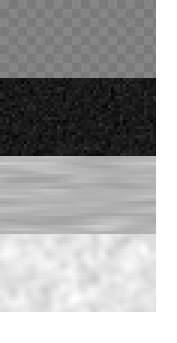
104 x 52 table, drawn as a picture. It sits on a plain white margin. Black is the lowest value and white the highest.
The table splits into 4 rows of 1 panel. Panel 1,1: middling, checkered, faint in contrast. Panel 2,1: very low, fine-grained, faint in contrast. Panel 3,1: high, streaked across, faint in contrast. Panel 4,1: very high, blotchy, faint in contrast.
